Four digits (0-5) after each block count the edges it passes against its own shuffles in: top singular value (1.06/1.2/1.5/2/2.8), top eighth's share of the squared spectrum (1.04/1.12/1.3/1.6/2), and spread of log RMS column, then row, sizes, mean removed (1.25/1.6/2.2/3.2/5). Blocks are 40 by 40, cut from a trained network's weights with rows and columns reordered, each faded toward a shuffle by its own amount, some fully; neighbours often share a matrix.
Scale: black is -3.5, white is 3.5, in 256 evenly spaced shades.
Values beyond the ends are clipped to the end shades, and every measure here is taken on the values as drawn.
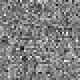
2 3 0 1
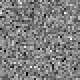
1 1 0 0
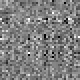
3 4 2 2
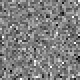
0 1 0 0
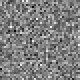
0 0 0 0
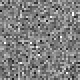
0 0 0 0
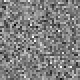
0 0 0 1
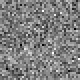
0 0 0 0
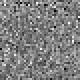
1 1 0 0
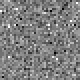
1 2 0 0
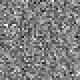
0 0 0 0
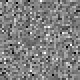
0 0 0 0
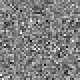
2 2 0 1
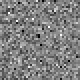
0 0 0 0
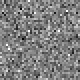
1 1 0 0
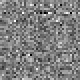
3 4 1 2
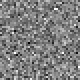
2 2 0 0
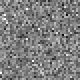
0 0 0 0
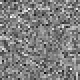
1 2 0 0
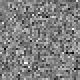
2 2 0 1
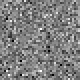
1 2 0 1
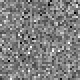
2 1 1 0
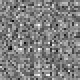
3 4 0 2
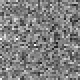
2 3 0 1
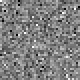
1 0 0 0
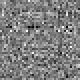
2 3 1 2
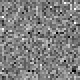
2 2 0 0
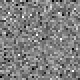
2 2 0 0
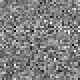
3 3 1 2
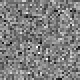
1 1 0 0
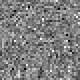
1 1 0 0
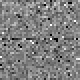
2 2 0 1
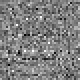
3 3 0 2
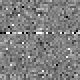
3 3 0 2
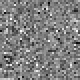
2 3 0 1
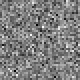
2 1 0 0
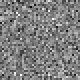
2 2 0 1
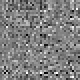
3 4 2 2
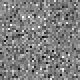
2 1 0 0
